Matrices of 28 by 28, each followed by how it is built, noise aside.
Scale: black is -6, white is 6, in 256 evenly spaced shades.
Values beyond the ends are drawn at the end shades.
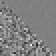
lower triangular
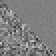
lower triangular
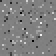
sparse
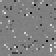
sparse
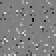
sparse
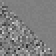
lower triangular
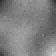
smooth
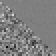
lower triangular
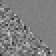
lower triangular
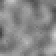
smooth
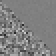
lower triangular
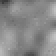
smooth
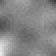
smooth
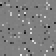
sparse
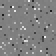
sparse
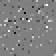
sparse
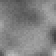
smooth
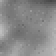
smooth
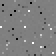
sparse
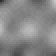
smooth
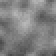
smooth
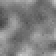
smooth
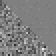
lower triangular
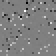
sparse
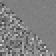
lower triangular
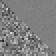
lower triangular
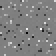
sparse
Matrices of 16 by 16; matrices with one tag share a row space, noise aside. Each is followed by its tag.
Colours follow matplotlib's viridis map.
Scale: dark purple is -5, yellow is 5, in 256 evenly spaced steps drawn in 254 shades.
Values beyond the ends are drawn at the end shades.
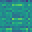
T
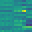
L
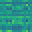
T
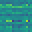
T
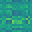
T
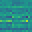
T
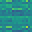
T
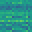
T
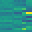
L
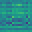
T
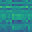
T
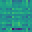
T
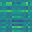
T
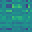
T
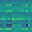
T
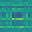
T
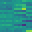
L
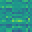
T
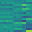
L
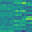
L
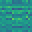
T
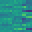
L
